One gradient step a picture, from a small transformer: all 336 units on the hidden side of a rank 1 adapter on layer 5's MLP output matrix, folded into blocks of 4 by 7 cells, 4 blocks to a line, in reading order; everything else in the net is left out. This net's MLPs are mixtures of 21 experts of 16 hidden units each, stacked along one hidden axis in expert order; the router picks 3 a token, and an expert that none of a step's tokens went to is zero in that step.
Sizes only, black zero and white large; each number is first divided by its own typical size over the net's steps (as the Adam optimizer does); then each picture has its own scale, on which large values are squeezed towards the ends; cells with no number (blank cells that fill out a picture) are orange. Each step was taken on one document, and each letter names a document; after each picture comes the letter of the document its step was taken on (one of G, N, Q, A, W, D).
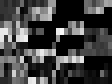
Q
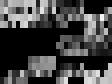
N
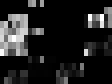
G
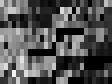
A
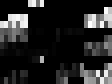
G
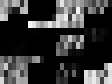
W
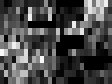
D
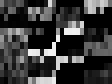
Q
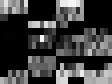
W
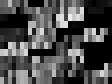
A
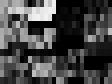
A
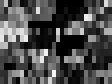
D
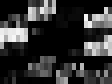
G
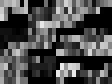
W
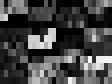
A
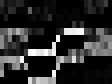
Q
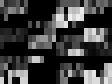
W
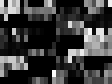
Q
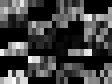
N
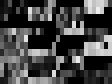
Q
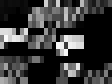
W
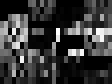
G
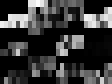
N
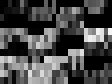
A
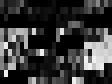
Q
